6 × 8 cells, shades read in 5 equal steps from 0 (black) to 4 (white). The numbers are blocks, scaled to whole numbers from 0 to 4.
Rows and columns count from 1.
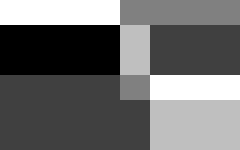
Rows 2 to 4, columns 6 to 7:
1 1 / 1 1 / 4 4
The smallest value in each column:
0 0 0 0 1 1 1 1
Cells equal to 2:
5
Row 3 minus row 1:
-4 -4 -4 -4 1 -1 -1 -1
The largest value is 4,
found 7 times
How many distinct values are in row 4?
3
